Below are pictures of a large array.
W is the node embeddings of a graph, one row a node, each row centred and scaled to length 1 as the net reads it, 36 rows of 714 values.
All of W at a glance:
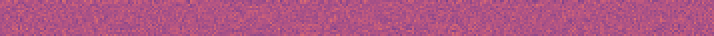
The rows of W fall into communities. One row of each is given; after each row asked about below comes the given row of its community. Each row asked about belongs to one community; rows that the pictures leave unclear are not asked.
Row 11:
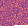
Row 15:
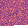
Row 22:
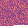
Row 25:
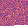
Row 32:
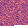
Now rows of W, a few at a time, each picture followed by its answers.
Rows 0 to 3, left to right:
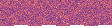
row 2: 25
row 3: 32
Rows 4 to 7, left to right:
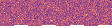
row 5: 22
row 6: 11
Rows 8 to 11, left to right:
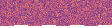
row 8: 25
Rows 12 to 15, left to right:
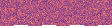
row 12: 15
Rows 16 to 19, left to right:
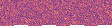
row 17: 22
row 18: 22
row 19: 22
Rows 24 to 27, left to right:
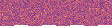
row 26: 32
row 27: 15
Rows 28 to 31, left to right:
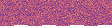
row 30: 11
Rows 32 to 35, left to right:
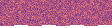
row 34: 25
